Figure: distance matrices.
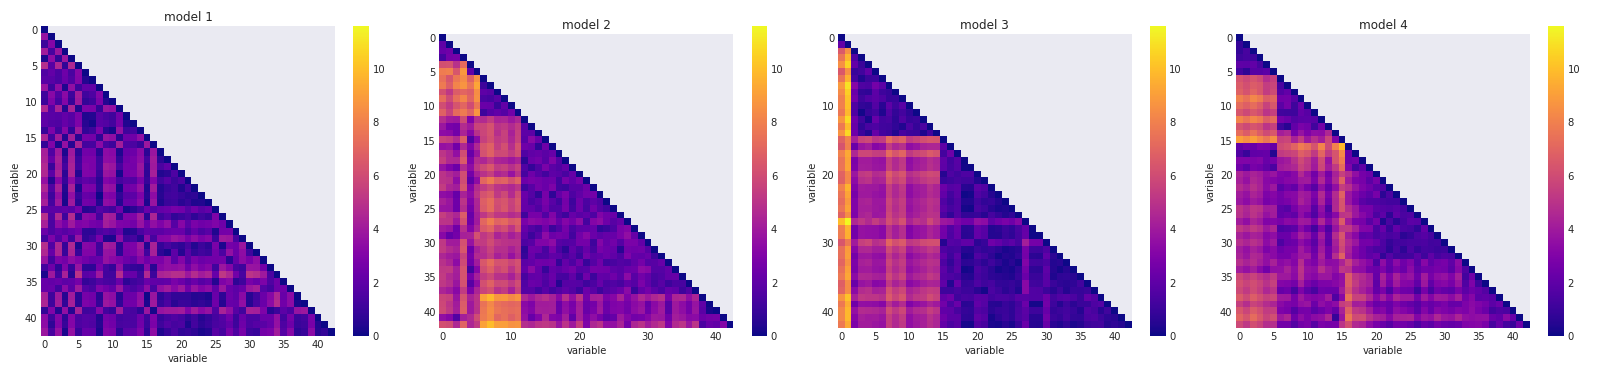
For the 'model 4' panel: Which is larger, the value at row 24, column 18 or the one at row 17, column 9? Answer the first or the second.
the second
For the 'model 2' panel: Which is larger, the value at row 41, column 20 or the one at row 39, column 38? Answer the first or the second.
the first
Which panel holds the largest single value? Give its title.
model 3
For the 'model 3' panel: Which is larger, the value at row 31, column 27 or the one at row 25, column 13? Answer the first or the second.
the second
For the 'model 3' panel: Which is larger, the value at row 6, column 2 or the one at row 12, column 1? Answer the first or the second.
the second
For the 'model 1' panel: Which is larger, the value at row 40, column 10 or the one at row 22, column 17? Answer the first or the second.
the first
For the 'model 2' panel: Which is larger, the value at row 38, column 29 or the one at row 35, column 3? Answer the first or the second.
the second
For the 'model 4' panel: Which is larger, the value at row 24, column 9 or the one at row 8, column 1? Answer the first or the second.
the second
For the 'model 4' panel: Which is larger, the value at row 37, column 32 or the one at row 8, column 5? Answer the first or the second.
the second
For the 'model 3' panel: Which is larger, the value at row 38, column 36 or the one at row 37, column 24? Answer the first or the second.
the first
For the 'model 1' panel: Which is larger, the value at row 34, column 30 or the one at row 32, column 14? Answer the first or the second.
the first
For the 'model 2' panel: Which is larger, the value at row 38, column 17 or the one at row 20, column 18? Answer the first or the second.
the first
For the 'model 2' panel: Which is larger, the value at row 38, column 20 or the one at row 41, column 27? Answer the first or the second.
the first
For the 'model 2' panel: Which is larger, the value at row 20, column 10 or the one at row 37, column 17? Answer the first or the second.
the first
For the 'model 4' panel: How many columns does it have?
43
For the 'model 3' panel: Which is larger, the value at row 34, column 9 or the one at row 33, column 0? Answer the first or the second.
the second
